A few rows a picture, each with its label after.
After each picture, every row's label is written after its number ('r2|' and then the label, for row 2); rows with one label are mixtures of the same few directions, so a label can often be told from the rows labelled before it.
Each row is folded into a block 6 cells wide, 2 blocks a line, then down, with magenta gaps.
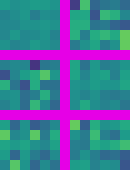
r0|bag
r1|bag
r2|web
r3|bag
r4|bag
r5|bag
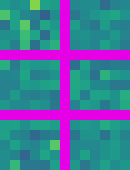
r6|web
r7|web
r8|bag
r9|bag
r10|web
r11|bag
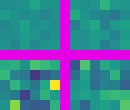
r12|web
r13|web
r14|web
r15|bag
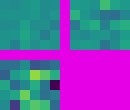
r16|web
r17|web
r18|web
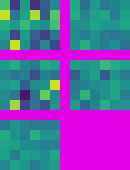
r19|bag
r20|bag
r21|web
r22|bag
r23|bag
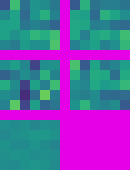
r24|bag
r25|bag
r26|web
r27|bag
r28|web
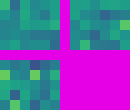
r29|bag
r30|web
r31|bag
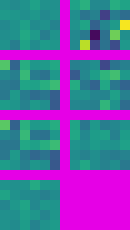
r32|web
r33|web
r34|bag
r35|web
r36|bag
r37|bag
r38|web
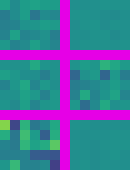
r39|bag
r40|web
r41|web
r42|bag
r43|bag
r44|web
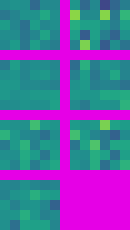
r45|web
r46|bag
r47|bag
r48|bag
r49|web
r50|web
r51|web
